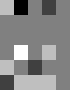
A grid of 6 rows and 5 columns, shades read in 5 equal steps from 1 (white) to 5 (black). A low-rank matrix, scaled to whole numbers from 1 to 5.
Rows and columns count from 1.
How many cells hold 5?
1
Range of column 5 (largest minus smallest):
0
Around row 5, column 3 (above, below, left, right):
3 2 3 3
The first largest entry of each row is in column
2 1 1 1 3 1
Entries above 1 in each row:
5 5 5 4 5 5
